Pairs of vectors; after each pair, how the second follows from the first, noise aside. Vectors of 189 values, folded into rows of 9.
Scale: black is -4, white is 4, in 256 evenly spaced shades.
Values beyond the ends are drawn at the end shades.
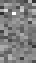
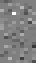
partly zeroed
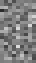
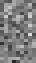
wrapped around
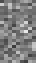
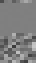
partly zeroed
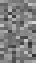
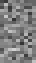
wrapped around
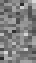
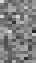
wrapped around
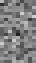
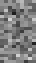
wrapped around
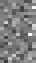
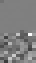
partly zeroed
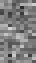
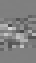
partly zeroed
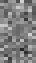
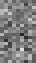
wrapped around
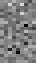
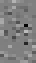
partly zeroed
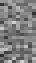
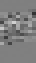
partly zeroed
